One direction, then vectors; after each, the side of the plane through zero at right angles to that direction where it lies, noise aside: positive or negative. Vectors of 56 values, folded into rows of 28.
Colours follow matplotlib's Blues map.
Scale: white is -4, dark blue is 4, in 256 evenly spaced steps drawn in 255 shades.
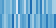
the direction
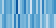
negative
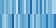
positive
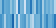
positive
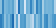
positive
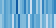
negative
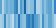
negative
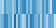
negative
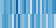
negative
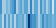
positive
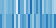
positive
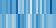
negative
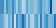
positive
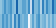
negative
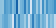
negative
